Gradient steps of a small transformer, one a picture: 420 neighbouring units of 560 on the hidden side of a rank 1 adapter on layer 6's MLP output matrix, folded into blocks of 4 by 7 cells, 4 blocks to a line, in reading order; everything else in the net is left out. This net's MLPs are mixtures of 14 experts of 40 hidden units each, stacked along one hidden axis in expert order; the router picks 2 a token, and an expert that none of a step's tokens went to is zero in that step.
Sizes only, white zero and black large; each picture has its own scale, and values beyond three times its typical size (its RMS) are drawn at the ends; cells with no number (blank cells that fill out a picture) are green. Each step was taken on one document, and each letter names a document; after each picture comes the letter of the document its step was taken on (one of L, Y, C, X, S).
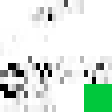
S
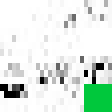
S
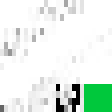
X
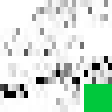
S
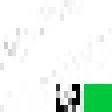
X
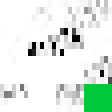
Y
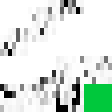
X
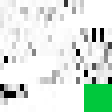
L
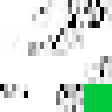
Y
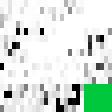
X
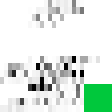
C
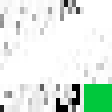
X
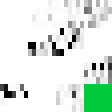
Y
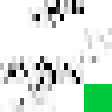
C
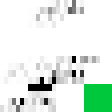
C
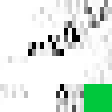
Y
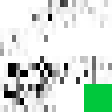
S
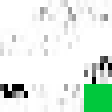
S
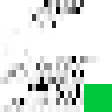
C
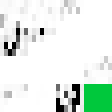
X
